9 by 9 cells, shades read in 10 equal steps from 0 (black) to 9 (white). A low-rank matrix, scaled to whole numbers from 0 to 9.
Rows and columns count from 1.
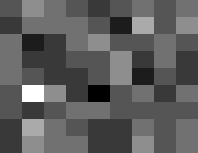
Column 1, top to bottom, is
3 2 4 4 4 3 3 2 2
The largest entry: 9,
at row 6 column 2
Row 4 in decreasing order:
5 4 4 3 3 2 2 2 2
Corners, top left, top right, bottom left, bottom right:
3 4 2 4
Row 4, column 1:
4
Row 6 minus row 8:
1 3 1 -1 -2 1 0 -1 0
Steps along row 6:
up down down down up up down up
